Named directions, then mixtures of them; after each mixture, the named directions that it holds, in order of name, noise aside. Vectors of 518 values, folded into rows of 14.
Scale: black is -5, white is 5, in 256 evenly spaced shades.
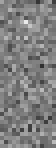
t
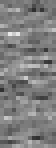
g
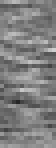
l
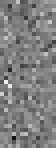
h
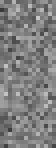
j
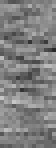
l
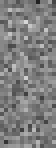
g, t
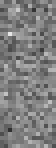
g, j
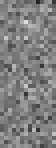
t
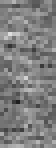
g, l, t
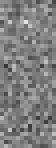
j, t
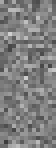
g, j, t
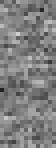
g, j, t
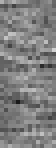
l, t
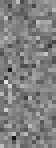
h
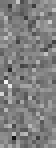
h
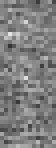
g, l, t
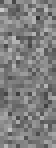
j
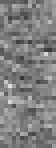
h, l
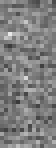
g, l, t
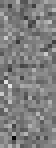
h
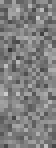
j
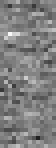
g, h, l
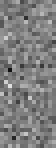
h, t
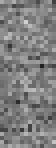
l, t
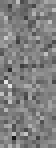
h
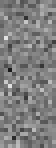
h, t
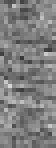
h, l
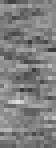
l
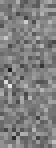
h, t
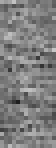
l, t
